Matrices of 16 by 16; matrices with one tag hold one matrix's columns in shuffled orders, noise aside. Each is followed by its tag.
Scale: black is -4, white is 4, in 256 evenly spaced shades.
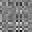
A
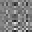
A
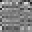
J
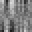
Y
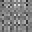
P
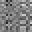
P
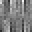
Y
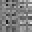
P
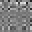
J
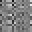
P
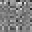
J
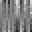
Y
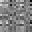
P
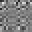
J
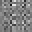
P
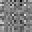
P
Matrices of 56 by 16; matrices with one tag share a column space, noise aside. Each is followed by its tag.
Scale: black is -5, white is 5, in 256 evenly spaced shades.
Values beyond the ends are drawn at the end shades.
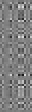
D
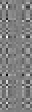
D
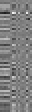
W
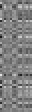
D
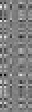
D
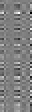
W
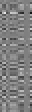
W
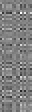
W
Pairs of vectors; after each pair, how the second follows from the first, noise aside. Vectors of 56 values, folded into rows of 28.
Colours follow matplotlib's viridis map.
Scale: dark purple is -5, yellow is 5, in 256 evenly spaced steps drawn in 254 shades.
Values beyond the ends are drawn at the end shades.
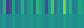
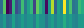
scaled up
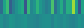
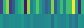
scaled up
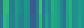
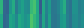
negated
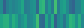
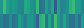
negated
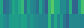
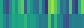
scaled up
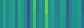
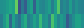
shuffled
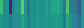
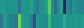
shuffled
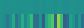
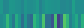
negated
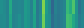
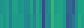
negated
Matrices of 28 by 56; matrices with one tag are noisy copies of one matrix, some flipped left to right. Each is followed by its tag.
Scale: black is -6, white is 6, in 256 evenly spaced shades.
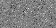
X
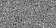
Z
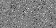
X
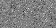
X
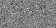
X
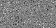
Z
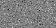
Z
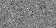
X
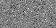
X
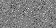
X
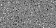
Z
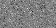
X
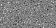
Z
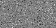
Z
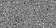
Z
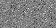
X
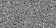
Z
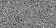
Z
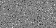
Z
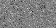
X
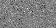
X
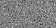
Z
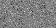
X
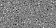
Z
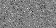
X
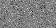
X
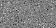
Z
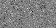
X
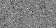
X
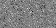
X
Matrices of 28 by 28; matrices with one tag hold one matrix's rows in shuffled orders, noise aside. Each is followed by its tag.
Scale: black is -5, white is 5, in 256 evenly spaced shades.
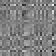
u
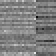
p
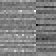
p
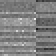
p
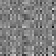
u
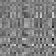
u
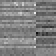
p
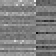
p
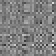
u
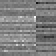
p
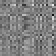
u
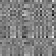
u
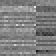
p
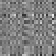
u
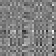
u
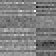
p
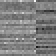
p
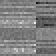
p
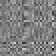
u
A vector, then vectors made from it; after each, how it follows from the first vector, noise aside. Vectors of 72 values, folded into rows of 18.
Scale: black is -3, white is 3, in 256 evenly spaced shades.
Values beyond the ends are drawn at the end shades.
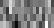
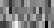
negated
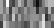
reversed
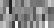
sign-scrambled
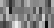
negated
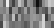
reversed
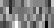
negated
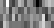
reversed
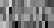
sign-scrambled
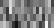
copied
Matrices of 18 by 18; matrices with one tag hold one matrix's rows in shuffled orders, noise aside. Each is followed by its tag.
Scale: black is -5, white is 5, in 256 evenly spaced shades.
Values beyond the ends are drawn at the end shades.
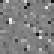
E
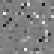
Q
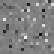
Q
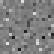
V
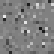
Q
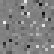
Q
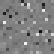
Q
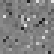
Q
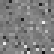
Q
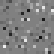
Q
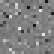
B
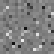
V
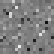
B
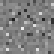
V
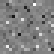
V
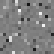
B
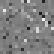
Q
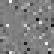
E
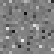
V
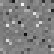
V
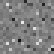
V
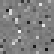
B
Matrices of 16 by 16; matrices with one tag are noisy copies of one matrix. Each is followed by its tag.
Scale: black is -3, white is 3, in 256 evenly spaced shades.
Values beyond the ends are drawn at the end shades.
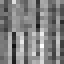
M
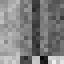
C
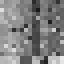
C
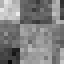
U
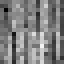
M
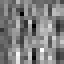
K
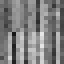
M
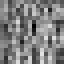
K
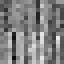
M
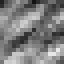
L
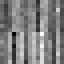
M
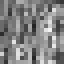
K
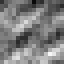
L
